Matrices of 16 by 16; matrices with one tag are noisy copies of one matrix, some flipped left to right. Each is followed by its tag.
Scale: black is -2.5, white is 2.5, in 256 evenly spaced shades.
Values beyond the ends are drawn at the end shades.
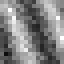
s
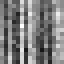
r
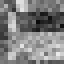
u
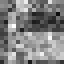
u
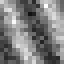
s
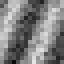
s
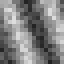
s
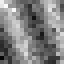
s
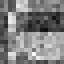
u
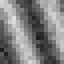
s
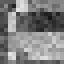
u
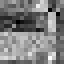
u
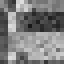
u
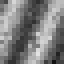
s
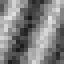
s
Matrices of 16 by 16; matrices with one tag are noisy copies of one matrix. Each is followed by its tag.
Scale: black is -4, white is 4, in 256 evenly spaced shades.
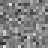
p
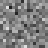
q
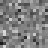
p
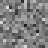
q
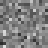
p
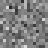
q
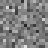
q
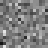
p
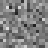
q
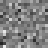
p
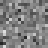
p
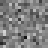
p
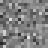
p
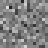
q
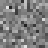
q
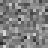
p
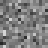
p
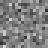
p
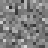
q
